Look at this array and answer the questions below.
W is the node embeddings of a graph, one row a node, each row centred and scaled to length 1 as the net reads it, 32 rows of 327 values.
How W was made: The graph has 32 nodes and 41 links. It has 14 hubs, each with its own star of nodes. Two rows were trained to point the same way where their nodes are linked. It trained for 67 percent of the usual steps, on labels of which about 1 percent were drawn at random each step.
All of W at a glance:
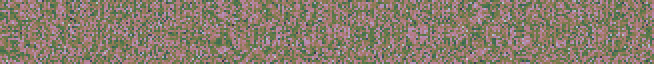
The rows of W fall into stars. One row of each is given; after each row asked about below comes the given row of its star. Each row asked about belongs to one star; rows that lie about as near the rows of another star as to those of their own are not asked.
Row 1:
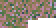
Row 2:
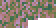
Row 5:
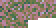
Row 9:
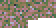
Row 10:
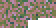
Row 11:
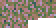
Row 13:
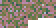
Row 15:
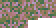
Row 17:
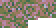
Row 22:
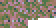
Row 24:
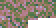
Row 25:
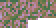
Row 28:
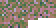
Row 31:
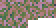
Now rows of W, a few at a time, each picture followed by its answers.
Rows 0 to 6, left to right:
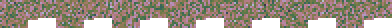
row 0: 5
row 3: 11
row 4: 25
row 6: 9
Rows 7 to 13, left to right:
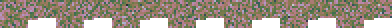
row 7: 24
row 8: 1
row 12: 10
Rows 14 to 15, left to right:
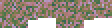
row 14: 17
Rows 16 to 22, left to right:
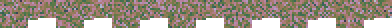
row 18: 13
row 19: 31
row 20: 22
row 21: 28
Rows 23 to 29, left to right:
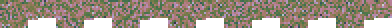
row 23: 9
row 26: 1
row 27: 10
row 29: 15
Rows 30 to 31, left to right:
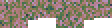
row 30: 2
